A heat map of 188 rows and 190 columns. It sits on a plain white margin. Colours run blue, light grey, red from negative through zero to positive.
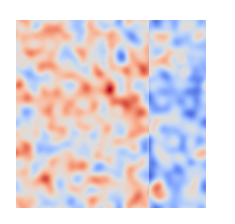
Stripes: none. Ninth with the lowest average: middle right. Average level on the scale: 50%. Seam: vertical, 70% of the way across, the left part higher. Ninth with the highest average: centre. Lone odd cells: none.
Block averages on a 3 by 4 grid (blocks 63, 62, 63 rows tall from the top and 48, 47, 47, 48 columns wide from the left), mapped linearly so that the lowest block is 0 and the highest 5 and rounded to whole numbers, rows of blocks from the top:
5442
5550
4431
